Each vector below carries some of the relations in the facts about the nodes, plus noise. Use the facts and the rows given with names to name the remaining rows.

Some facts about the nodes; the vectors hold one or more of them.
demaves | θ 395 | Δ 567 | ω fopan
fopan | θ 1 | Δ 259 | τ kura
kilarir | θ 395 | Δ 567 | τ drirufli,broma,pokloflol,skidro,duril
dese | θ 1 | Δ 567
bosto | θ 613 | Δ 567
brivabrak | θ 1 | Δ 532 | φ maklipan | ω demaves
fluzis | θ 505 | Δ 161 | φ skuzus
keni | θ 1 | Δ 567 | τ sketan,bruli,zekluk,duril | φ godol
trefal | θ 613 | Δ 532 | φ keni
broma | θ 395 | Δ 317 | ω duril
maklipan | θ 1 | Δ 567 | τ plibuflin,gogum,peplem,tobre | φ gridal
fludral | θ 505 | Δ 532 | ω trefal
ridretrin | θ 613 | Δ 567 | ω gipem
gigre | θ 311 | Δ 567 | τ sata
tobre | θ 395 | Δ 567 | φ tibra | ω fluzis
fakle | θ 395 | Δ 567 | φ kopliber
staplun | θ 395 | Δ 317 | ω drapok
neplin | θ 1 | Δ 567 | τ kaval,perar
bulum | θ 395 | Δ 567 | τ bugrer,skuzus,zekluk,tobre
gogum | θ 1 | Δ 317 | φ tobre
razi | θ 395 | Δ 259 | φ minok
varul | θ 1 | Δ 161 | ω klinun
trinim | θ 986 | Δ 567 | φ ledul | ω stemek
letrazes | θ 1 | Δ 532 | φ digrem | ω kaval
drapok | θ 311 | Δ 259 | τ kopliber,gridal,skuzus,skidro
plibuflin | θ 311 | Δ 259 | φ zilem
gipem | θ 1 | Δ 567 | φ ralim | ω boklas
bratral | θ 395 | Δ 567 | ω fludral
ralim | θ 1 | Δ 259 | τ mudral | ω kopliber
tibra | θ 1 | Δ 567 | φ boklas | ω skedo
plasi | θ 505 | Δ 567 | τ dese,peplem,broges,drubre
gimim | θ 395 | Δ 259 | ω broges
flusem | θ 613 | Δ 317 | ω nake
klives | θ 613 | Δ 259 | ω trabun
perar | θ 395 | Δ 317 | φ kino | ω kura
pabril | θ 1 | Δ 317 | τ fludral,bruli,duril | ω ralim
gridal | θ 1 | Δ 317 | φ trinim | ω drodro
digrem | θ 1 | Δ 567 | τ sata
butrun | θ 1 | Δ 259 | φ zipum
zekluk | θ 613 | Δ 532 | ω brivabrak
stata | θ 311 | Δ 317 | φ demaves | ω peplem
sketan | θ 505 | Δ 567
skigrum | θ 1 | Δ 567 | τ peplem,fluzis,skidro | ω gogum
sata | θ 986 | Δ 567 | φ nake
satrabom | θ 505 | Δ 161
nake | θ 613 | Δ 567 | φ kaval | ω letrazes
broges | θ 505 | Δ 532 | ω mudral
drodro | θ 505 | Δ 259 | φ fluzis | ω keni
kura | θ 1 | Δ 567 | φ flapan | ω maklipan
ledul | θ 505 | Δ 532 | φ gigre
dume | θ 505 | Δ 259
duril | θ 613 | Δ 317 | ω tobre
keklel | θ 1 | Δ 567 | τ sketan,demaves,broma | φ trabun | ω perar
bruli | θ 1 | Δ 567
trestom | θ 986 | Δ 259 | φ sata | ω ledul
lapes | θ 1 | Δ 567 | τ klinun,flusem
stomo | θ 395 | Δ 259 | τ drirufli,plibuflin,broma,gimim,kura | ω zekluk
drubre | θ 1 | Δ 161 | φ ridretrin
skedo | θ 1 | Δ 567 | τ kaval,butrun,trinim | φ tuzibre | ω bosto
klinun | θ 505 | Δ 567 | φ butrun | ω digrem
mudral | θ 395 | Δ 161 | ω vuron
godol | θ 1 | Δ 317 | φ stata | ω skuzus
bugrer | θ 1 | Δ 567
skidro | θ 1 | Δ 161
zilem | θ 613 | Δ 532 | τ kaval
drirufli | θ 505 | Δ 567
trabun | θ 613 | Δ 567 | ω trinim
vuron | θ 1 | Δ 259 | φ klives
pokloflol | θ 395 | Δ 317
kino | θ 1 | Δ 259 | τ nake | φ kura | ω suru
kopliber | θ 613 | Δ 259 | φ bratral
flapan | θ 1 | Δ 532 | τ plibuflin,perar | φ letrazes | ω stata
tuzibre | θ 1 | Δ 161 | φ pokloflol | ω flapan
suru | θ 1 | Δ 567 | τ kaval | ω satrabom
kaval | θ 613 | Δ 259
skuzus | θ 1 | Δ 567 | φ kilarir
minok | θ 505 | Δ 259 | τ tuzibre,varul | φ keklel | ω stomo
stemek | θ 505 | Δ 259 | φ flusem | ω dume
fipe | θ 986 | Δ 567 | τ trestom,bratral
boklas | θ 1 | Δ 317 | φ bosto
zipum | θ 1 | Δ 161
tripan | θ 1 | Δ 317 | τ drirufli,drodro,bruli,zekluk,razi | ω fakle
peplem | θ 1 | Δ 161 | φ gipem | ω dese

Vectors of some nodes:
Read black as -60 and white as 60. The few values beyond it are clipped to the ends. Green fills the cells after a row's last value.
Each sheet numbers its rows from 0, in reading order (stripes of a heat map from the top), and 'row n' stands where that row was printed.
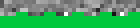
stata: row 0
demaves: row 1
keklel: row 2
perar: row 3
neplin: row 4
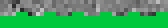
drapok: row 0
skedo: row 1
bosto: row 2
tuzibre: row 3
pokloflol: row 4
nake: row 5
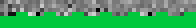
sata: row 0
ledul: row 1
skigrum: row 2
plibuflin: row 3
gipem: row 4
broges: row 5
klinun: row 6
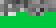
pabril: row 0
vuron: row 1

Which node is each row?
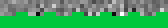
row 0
tobre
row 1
trefal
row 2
bruli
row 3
zilem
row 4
stomo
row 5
duril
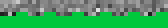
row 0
kura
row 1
mudral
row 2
trabun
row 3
gigre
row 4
gimim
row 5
kopliber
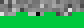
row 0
peplem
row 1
fludral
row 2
digrem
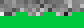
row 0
gridal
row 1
plasi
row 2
brivabrak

